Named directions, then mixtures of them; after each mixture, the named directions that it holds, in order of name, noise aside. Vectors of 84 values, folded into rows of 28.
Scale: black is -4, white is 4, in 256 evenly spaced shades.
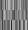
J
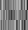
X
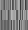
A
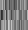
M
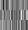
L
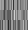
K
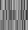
A, L, X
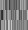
M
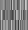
A, K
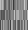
K, M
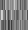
M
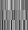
J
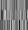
A, J, M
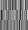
A, M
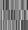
L, X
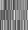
K, M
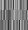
A, K, X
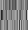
A, M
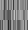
K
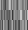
J, K, L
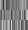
J, L, M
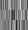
J, L, X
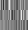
J, L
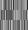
K, M, X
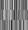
J, K, X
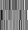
A, M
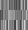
M, X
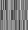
J, L, M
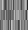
K, M, X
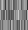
K, M, X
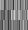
A, K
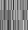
K
